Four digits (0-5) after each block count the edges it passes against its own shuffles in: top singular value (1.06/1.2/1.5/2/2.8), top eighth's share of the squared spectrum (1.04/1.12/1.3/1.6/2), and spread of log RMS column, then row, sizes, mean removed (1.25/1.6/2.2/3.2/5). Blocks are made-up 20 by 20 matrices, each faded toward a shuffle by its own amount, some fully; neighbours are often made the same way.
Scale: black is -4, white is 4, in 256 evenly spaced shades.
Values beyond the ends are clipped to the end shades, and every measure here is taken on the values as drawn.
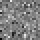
0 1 0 0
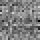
3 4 1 1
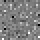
0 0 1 0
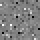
0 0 0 0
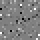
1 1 0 0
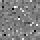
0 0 0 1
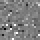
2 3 0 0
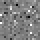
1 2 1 0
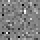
1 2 1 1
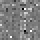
2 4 1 1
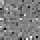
2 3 0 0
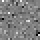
0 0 0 0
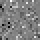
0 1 0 0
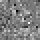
2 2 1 1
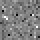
0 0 0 0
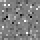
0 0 0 0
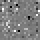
1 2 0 0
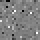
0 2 0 0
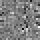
1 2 1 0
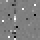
2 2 0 0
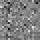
1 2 1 0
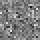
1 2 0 0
